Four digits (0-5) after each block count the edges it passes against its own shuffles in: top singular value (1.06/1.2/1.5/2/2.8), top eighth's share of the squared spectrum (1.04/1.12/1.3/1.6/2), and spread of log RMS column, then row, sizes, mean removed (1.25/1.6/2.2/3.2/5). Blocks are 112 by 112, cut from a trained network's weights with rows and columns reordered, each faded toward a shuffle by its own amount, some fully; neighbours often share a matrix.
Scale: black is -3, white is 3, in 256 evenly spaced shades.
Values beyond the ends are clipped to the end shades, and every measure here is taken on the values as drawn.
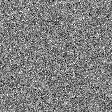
0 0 0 0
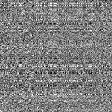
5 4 2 3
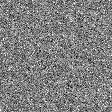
2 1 0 0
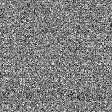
3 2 0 1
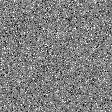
0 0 0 0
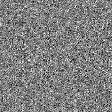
3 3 1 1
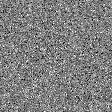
0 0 0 0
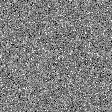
0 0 0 0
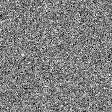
1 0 0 0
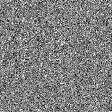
3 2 1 1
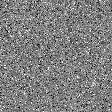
0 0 0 0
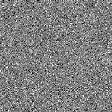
4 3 1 2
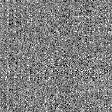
3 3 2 2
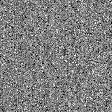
2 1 0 0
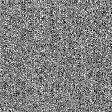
3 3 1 1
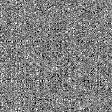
3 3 1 2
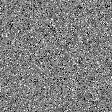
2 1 0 0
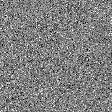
2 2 0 0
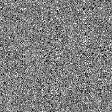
3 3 2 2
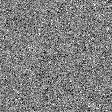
2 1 0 0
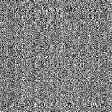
4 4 2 3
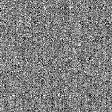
3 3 1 2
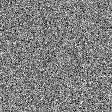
1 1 0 0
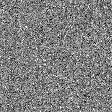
1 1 0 0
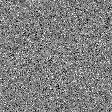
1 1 0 0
